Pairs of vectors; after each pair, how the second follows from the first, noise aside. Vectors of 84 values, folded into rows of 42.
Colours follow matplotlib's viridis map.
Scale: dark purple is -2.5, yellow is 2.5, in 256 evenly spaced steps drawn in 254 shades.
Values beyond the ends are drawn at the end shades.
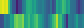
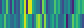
shuffled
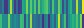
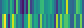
shuffled
